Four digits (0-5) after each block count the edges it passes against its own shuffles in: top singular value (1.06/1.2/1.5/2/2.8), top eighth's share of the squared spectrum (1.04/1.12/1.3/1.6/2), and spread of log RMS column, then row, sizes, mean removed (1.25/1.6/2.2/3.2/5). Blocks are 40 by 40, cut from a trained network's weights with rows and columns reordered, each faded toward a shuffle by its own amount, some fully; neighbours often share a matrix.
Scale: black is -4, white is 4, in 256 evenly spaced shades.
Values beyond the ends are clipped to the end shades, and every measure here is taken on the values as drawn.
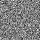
0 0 0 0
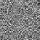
3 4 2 1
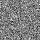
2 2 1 0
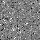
0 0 0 0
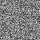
1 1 0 0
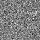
2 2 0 0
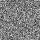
0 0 0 0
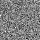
1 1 0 0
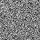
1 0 0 0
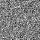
0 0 0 0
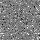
1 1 0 0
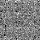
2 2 2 0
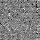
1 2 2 0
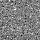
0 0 1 0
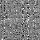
2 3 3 0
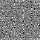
2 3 2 0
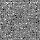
1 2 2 0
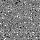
0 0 1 0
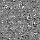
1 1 1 0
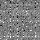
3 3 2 0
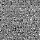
1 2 2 0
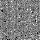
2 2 0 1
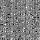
3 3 0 2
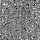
1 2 0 1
